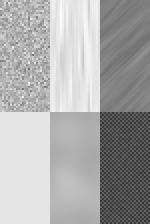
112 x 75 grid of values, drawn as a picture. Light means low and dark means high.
It is made of 2 by 3 panels. Panel 1,1: low, fine-grained. Panel 1,2: very low, streaked downward, faint in contrast. Panel 1,3: middling, slanting up to the right, faint in contrast. Panel 2,1: very low, flat. Panel 2,2: low, smooth, faint in contrast. Panel 2,3: high, checkered.
